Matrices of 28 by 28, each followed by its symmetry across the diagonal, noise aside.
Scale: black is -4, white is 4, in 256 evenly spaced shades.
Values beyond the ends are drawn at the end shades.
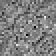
symmetric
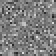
symmetric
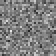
neither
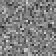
antisymmetric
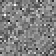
symmetric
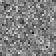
symmetric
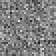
antisymmetric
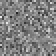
neither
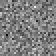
antisymmetric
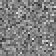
neither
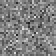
antisymmetric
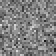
neither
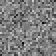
symmetric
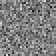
neither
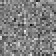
antisymmetric
